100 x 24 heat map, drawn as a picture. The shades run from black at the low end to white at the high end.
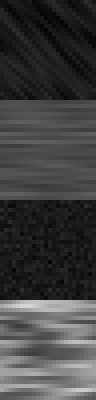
The table splits into 4 rows of 1 panel. Panel 1,1: very low, slanting down to the right, faint in contrast. Panel 2,1: low, streaked across, faint in contrast. Panel 3,1: very low, fine-grained, faint in contrast. Panel 4,1: middling, streaked across, strong in contrast.
